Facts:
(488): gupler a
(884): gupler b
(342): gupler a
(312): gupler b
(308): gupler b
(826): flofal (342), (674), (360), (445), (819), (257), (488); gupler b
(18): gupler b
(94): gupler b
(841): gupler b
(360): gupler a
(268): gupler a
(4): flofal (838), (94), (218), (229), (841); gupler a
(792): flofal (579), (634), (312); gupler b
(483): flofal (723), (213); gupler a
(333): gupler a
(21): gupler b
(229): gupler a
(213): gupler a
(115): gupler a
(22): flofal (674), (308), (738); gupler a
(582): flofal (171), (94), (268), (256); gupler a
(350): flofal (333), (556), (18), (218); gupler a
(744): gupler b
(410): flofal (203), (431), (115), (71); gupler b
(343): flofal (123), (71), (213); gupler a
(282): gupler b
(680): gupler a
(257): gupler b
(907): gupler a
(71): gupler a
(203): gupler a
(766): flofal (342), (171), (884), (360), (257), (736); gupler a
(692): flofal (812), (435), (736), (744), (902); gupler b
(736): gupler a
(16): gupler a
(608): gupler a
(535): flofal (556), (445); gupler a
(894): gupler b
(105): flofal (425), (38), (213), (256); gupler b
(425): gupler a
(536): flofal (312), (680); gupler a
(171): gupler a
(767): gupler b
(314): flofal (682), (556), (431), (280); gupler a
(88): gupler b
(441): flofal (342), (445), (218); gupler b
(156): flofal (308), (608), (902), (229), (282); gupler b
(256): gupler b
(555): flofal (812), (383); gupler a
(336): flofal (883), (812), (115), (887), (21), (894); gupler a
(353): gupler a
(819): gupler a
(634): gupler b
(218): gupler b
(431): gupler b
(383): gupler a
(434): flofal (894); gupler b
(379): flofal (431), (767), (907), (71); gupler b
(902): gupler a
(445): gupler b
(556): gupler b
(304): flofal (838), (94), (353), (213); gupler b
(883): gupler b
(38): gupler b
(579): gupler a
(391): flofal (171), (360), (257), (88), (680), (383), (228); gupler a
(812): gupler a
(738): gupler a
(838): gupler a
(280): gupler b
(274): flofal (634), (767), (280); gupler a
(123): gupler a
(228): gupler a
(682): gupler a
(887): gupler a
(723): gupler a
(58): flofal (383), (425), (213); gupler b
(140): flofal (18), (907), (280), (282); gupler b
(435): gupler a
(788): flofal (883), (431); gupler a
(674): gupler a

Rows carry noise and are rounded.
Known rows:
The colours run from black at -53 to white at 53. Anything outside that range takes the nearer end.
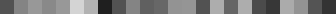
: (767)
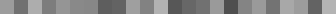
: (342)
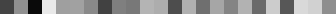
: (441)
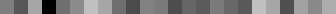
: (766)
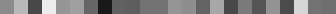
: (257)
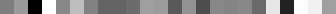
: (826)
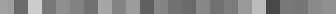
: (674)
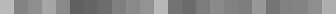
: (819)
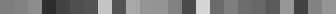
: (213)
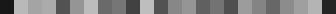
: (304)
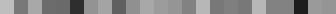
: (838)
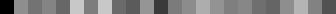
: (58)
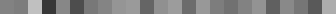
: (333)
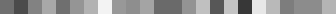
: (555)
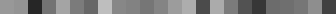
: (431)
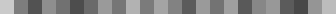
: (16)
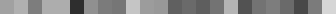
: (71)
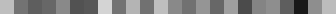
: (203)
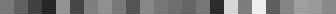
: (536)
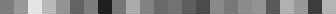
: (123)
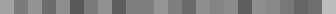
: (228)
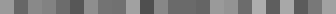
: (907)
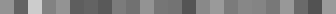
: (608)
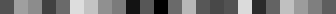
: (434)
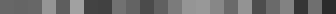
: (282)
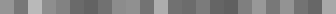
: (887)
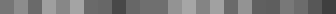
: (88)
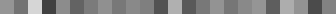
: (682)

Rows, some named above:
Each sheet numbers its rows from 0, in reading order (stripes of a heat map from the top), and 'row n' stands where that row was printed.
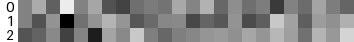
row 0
(21)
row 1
(766)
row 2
(350)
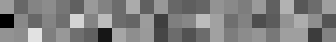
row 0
(907)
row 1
(58)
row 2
(902)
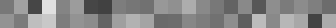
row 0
(21)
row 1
(812)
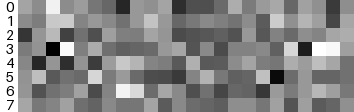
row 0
(902)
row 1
(812)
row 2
(343)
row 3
(826)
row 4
(314)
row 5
(894)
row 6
(788)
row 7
(907)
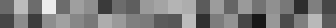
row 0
(94)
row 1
(410)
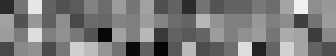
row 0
(483)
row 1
(229)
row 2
(902)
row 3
(434)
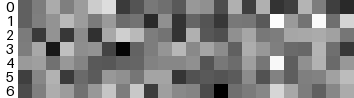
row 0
(767)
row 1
(391)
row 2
(314)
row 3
(312)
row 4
(680)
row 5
(343)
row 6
(582)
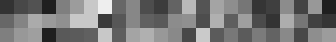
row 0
(379)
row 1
(767)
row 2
(213)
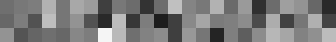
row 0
(280)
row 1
(156)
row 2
(336)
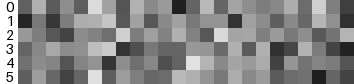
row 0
(692)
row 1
(792)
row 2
(425)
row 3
(767)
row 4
(556)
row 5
(256)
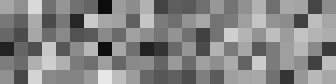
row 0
(902)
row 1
(4)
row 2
(535)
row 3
(140)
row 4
(383)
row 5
(22)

